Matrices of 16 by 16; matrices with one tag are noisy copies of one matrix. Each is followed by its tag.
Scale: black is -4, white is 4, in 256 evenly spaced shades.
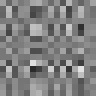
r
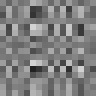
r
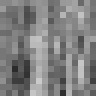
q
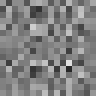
r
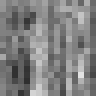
q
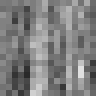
q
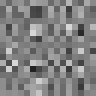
r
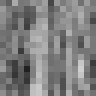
q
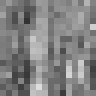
q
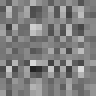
r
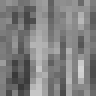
q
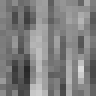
q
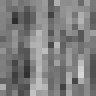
q
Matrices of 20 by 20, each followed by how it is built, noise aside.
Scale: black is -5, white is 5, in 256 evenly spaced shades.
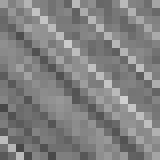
Toeplitz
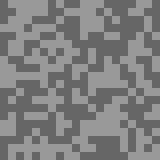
noise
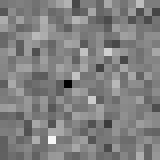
noise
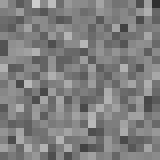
noise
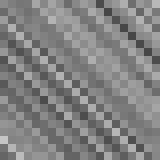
Toeplitz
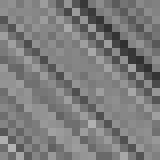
Toeplitz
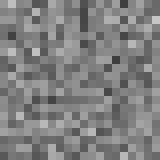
noise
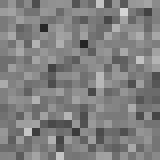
noise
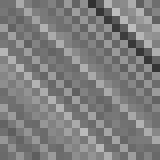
Toeplitz
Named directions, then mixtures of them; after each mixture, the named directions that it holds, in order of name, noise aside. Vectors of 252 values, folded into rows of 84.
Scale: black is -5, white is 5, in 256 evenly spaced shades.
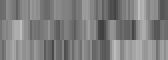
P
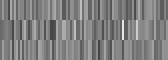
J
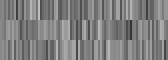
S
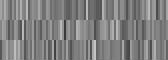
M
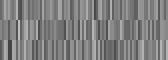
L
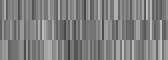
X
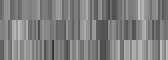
L, P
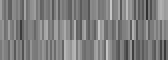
P, S, X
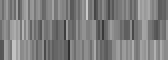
L, M, P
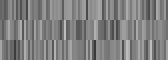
M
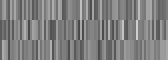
J, L, X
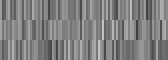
J, X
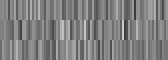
J, M, S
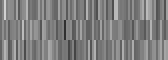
L, M, X
